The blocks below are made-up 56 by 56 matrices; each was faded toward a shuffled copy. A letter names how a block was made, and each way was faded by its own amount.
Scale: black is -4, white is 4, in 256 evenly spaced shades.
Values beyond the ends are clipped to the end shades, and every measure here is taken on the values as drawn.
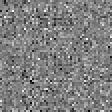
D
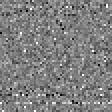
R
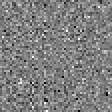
D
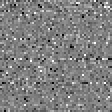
R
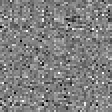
D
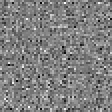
D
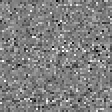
R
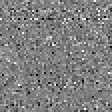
R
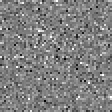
R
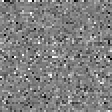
R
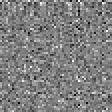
D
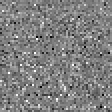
R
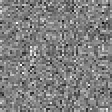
D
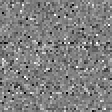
R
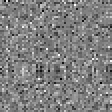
D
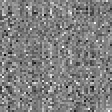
D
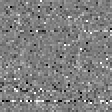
R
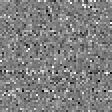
R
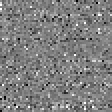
R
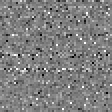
R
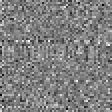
D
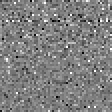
R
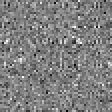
D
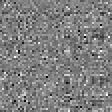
D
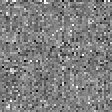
D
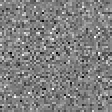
D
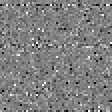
R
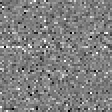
R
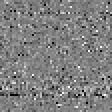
R
